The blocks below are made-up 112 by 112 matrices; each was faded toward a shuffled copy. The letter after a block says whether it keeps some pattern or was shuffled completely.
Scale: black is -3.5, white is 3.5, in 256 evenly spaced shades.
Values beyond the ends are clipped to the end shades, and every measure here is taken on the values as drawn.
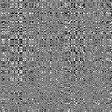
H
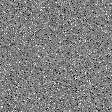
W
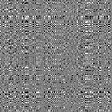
H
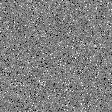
W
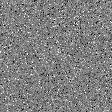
W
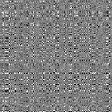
H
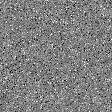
W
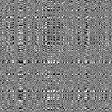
H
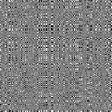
H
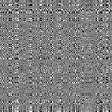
H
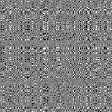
H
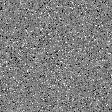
W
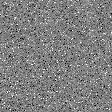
W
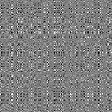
H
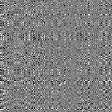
H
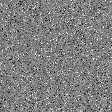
W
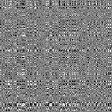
H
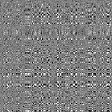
H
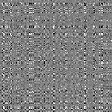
H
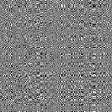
H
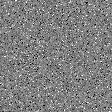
W
